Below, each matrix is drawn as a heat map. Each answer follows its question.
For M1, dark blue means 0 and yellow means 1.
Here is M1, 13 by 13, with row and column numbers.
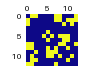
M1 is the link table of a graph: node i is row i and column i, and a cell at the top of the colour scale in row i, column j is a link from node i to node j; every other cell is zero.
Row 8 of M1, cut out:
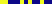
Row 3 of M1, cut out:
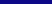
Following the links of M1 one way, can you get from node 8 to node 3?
no
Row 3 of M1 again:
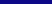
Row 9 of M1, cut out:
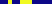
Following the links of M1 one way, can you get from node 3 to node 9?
no
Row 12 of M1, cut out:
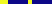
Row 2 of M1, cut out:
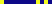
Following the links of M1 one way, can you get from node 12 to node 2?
yes
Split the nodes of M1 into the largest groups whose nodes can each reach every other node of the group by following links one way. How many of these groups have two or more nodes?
1
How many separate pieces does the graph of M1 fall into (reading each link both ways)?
2
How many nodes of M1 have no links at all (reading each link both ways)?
1
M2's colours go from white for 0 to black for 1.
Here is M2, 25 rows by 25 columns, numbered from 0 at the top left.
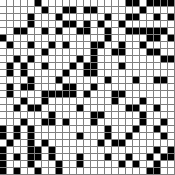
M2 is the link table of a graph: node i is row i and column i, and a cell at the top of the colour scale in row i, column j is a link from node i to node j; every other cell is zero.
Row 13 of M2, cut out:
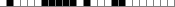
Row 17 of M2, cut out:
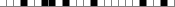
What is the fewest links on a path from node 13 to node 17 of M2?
1
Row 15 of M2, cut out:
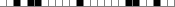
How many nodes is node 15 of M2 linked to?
7
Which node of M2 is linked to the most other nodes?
node 4
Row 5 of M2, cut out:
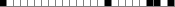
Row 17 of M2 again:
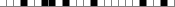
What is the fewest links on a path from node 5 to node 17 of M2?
3
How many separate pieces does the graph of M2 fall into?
1
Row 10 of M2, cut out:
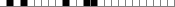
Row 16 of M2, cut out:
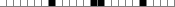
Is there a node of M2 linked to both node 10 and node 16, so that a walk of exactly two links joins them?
yes
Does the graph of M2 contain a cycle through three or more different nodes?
yes
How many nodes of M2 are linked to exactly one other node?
0
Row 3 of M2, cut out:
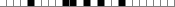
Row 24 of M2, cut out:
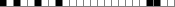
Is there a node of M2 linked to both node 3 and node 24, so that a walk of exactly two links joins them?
no
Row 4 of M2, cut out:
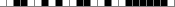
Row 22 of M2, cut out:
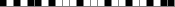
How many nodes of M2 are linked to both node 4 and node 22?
6
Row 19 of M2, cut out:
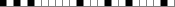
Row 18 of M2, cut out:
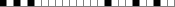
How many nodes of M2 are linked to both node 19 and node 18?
4
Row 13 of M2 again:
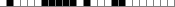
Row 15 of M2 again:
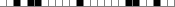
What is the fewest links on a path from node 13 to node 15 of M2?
3
